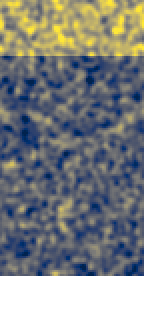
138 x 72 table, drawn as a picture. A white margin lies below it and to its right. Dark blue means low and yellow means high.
Stripes: none. Grain: blotchy. Seam: horizontal, 20% of the way down, the top part higher.
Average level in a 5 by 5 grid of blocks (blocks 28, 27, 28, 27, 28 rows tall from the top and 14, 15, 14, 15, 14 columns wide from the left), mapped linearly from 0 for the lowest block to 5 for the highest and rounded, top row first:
44555 / 01101 / 01111 / 11111 / 11110
